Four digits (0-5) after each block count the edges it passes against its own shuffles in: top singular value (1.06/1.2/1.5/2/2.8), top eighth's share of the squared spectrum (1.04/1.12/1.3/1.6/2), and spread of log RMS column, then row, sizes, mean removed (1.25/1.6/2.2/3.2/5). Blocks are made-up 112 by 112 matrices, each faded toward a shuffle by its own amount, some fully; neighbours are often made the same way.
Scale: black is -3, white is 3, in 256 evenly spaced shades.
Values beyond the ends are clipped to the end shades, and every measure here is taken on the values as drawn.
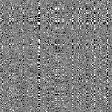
5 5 4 3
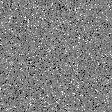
0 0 0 0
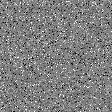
0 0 0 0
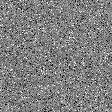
0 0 0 0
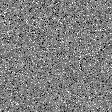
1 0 0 0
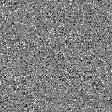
4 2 1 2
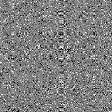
5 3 2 2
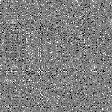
4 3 2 2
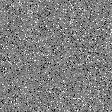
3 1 0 0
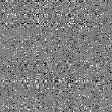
4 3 2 2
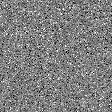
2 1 0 0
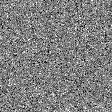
2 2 0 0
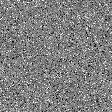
2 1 0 0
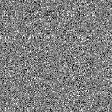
4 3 2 2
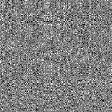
4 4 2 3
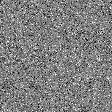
1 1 0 0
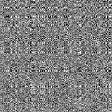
5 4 3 3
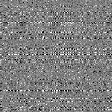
5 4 2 4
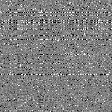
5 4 1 3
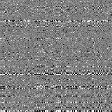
5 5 3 4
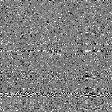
4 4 2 3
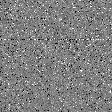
2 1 0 1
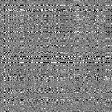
5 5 2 4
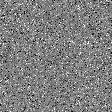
0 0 0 0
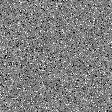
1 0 0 0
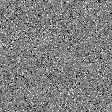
1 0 0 0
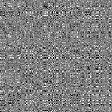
5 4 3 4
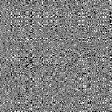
5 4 3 3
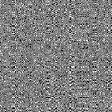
5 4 3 3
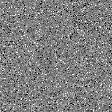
3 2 1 1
